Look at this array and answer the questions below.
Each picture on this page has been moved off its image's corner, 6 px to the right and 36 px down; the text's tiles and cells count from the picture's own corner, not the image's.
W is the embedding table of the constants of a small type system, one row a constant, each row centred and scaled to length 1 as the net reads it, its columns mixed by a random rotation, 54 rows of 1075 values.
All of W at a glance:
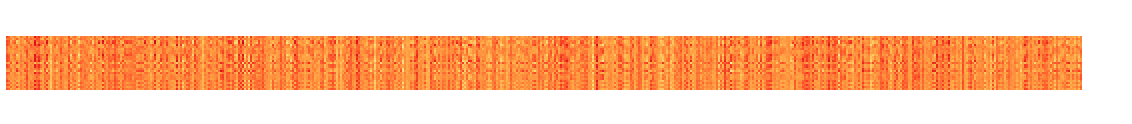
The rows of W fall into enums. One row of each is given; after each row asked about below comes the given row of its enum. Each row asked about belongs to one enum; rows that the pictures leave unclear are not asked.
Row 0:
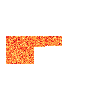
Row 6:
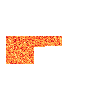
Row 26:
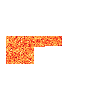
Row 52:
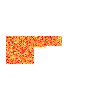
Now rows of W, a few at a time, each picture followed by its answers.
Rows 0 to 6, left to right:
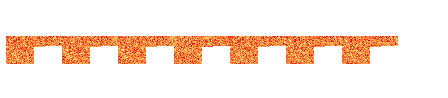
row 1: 52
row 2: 52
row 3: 26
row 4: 0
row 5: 6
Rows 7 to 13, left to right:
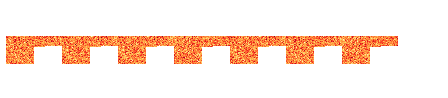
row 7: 6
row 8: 52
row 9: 52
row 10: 26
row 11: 52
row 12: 6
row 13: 26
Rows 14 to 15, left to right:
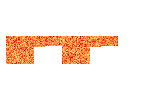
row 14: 0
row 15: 26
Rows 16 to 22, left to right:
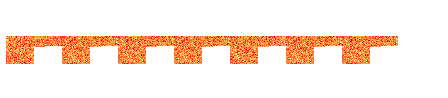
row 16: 26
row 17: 0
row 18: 6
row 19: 0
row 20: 52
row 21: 0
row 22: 6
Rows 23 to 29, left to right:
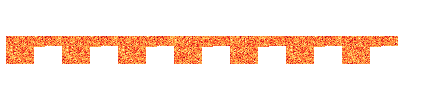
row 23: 52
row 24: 52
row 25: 52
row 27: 26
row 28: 52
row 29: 0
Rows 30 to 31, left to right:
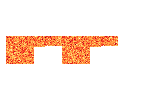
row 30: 52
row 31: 0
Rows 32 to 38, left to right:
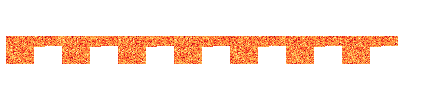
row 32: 52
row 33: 26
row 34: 26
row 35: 26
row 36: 52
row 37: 0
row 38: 0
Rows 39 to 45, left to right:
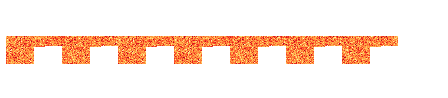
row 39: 26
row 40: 0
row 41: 26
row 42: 26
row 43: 0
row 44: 0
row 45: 52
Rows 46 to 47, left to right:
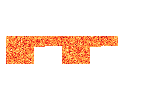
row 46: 26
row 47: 52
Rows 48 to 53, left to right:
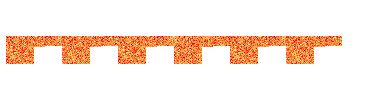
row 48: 52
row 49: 0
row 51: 26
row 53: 0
